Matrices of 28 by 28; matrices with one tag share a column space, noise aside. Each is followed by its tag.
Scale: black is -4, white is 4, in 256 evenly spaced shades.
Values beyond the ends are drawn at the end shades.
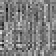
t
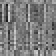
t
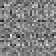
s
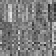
t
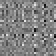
s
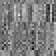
t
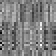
t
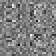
s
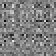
s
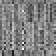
t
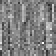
t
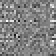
s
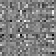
s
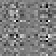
s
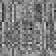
t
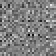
s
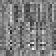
t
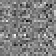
s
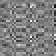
s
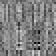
t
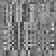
t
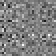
s
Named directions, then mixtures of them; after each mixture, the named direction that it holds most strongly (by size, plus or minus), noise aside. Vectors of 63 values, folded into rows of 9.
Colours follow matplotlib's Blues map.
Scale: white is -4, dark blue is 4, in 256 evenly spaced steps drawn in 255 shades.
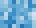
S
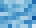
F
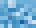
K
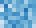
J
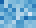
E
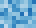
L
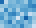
E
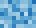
L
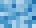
F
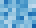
S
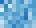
J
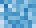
J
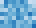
E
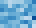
F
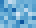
E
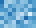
E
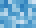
L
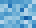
F
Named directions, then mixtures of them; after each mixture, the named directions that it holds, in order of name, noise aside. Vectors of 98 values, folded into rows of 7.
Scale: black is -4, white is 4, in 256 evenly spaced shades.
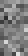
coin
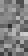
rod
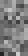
coin, rod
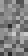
rod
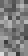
coin, rod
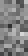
rod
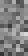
rod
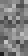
coin, rod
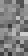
rod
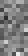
coin, rod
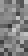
rod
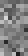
coin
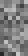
coin, rod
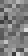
coin, rod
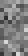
coin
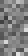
coin, rod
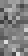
coin
